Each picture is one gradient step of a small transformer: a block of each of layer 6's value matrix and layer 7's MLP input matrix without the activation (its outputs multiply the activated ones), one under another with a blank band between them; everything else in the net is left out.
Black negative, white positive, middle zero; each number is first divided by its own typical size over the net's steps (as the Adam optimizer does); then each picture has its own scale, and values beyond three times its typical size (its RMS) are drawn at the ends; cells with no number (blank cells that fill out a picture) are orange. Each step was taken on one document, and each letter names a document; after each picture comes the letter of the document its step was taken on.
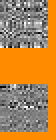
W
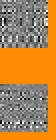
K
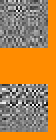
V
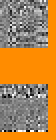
W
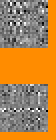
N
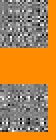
K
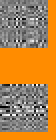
V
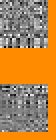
W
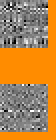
N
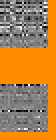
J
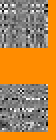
K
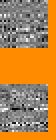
K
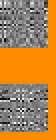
K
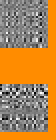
V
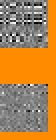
N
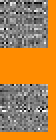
J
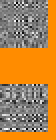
V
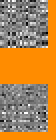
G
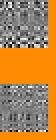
W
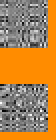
V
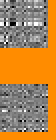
J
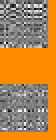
J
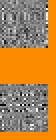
N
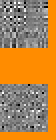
N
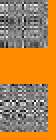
V
